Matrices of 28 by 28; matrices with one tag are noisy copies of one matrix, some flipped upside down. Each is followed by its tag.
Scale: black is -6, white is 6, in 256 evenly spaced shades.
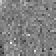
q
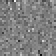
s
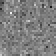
q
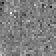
q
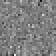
s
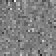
s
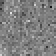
q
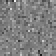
s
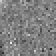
q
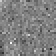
q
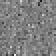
s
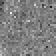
q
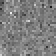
q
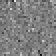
s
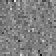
s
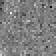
q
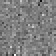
s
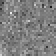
q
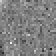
q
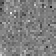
q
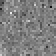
q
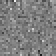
s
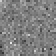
q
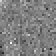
q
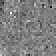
q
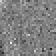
q
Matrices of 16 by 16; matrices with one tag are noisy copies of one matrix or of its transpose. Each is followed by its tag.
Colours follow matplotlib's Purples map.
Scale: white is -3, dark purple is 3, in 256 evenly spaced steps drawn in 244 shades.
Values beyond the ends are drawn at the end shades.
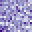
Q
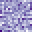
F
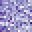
Q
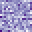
F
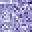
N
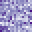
Q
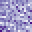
Q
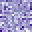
F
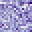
N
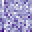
N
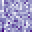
N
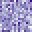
F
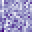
N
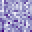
N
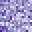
Q
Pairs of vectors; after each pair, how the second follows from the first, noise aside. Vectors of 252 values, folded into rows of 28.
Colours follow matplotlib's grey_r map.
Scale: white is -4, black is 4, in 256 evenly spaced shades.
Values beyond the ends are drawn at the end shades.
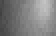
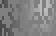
partly zeroed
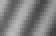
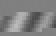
partly zeroed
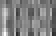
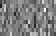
shuffled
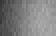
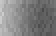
negated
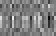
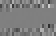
partly zeroed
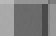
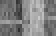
wrapped around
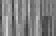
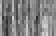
negated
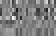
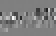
partly zeroed
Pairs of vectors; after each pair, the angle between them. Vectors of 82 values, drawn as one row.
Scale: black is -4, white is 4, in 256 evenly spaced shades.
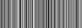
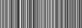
nearly opposite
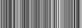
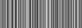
partly opposed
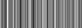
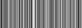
orthogonal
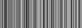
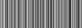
orthogonal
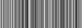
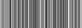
partly aligned
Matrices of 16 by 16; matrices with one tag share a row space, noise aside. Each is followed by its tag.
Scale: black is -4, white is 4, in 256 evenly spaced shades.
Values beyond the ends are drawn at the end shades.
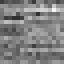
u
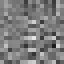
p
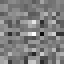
p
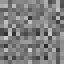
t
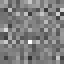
t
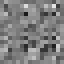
p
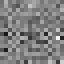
t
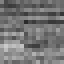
u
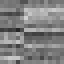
u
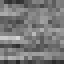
u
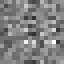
p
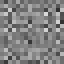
t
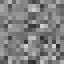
p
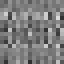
t
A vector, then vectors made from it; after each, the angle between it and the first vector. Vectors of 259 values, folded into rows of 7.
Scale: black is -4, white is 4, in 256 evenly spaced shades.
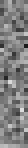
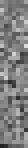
nearly opposite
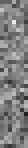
partly opposed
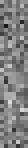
orthogonal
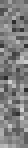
nearly parallel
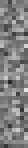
nearly opposite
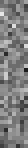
partly opposed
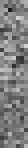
partly opposed
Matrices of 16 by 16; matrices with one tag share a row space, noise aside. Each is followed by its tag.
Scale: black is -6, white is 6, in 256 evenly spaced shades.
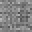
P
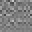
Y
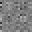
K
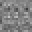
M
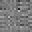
P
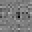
P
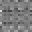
M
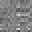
P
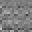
M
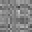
P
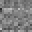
M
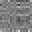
P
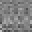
M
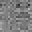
P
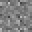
K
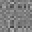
Y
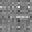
P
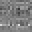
P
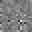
K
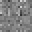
K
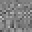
Y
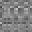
M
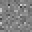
K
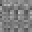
M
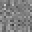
Y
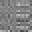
P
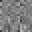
K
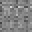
M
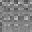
M
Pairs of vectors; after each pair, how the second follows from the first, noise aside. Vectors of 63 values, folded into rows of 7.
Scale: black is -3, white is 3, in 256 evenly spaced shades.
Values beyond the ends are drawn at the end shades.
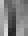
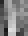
negated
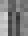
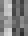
wrapped around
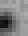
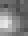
negated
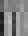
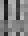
wrapped around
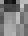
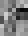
wrapped around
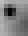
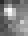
negated
